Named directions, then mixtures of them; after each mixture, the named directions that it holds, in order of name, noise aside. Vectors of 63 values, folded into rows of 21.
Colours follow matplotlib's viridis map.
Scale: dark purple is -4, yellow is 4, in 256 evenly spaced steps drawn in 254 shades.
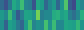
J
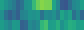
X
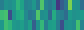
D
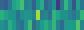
D, J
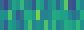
J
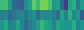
J, X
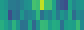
D, X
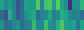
D, X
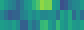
X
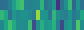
D, J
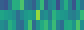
D, J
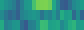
X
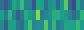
J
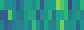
D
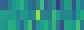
D, J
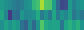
D, X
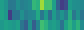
D, X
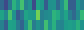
J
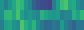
X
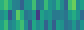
J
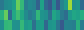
D, X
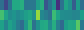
D, J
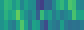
J, X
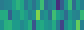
D, J
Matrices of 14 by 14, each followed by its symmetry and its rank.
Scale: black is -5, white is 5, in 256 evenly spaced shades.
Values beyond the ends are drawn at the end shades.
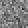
neither, full rank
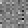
neither, rank three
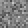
neither, full rank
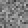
neither, full rank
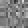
neither, rank three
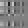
neither, rank one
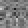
neither, rank three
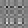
neither, rank one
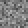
neither, full rank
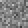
neither, full rank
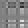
neither, rank one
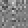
neither, rank three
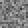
neither, full rank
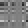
neither, rank one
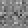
neither, rank three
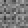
neither, rank three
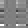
neither, rank one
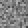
neither, full rank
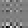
neither, rank one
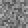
neither, full rank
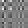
neither, rank one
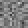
neither, rank three
